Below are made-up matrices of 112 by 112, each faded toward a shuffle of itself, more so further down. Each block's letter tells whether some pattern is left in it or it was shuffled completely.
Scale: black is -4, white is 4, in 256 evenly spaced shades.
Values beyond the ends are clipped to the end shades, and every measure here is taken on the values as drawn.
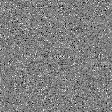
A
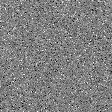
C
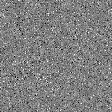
A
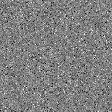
A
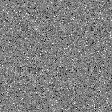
A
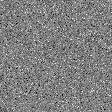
C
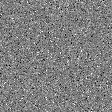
C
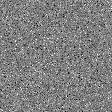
C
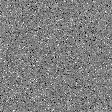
C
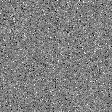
C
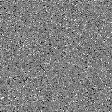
A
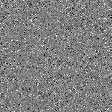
A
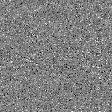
A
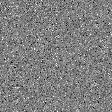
A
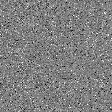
A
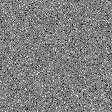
C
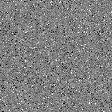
A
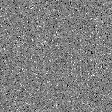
A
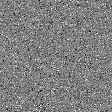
A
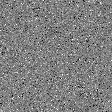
C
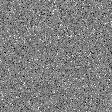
C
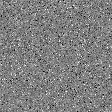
C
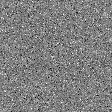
C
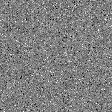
A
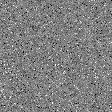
C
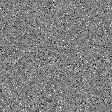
A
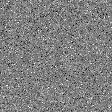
C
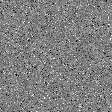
C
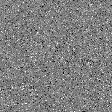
A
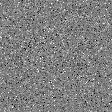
A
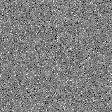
A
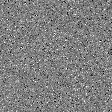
C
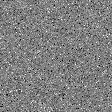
C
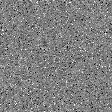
A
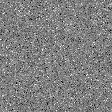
A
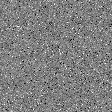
C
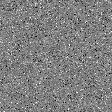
A
